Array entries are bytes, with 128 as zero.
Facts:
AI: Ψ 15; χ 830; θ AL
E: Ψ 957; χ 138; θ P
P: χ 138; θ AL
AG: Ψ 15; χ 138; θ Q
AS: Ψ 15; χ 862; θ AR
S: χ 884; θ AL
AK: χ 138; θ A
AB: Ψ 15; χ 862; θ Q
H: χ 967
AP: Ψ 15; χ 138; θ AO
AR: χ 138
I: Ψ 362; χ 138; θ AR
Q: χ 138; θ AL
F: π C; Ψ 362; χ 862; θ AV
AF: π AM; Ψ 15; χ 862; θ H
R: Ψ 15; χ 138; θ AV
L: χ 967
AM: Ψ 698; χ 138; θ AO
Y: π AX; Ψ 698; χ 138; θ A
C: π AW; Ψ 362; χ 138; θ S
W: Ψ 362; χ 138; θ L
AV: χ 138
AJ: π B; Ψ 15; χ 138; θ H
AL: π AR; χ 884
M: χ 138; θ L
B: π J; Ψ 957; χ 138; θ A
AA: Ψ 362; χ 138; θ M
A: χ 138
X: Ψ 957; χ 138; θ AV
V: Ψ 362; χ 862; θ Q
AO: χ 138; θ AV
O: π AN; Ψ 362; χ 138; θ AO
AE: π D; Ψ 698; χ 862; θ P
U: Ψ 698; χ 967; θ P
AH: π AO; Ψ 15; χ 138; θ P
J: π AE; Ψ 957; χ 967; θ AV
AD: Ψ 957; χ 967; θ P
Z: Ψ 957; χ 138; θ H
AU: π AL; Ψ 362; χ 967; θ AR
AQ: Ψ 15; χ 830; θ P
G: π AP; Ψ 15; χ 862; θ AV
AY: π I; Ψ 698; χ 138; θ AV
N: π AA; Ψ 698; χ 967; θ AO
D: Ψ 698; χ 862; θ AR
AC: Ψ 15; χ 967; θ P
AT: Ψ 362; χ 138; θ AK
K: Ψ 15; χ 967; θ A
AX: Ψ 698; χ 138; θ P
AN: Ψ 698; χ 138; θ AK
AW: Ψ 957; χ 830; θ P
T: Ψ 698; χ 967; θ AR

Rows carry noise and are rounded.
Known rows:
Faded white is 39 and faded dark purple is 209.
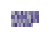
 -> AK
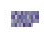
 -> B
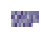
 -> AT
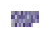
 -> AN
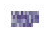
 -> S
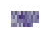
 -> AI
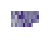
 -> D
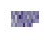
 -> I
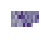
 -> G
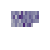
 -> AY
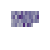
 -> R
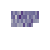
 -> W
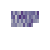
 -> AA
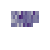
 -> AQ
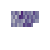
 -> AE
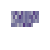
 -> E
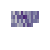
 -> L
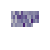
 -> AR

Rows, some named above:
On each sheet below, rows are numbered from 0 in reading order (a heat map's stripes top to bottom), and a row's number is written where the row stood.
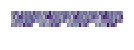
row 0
AX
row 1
F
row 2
I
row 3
AS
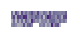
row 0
M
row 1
X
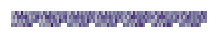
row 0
H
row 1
AR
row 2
P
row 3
P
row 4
U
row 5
K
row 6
E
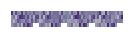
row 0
AB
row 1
AH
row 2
G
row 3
AJ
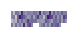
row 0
AU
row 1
V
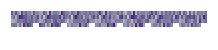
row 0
AI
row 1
AD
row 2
I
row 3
Z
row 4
N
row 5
AG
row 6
Q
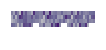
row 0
AW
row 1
AF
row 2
B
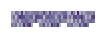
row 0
J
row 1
B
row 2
H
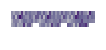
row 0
O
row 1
C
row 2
AW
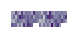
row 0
AC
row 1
T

